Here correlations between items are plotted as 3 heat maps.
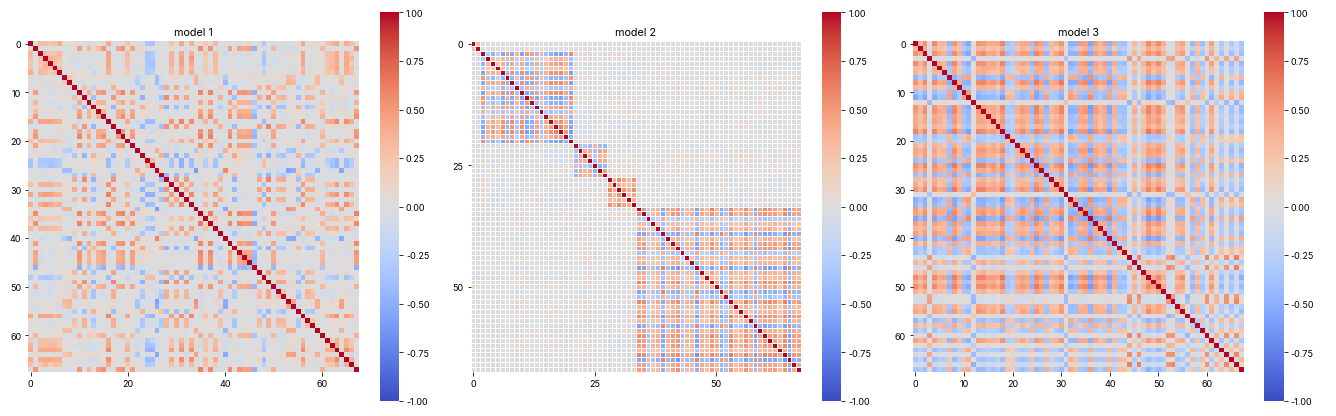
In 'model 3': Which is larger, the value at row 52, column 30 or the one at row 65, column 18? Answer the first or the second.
the first
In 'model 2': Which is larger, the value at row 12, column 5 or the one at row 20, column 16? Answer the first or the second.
the first
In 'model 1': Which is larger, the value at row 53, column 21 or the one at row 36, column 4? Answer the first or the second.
the second
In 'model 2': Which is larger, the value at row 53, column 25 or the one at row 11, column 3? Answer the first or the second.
the first
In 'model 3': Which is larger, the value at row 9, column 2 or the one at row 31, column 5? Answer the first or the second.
the first
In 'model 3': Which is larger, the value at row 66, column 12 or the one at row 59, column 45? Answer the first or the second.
the second
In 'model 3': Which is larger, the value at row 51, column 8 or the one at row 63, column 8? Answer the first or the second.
the first
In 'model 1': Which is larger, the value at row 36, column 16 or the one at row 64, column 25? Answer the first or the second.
the first
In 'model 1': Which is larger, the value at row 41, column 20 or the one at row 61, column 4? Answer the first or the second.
the second
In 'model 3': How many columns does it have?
68
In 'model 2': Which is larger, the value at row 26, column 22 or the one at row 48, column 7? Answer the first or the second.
the first
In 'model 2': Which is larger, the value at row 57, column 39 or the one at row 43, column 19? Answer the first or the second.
the second
